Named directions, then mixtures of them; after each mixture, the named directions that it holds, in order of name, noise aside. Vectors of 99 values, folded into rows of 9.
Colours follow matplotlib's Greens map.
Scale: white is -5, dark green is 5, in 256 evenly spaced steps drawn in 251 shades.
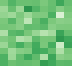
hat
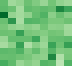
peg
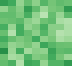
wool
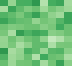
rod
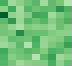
peg, rod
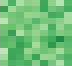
rod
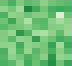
hat, peg, wool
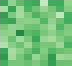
hat, peg, rod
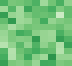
hat, peg, rod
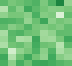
hat, rod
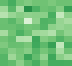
hat, wool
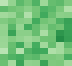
hat, wool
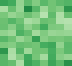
hat, wool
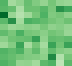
peg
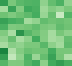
hat, rod, wool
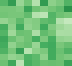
rod, wool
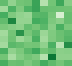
hat, peg, rod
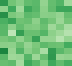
peg, rod, wool
